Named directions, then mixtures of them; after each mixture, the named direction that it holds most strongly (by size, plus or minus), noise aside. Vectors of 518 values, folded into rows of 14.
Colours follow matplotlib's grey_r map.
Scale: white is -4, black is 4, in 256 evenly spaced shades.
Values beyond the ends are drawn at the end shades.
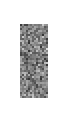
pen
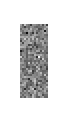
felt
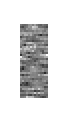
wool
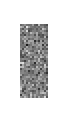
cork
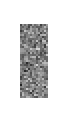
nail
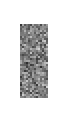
nail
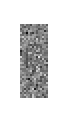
felt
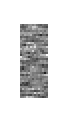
wool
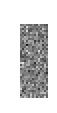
cork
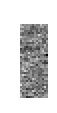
nail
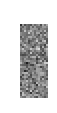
nail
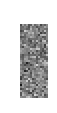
nail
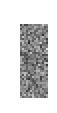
pen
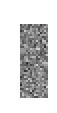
nail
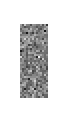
felt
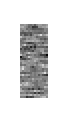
wool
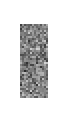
nail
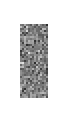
cork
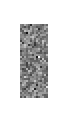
felt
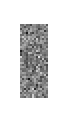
felt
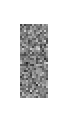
nail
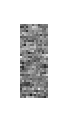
wool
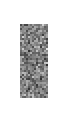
pen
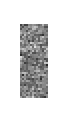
pen
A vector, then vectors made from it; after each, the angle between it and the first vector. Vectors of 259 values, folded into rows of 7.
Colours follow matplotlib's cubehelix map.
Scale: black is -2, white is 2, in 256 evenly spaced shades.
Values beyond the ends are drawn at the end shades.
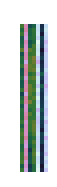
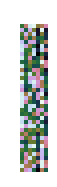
partly opposed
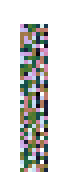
partly opposed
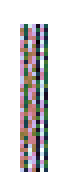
nearly opposite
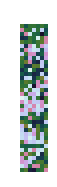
orthogonal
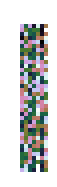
partly aligned
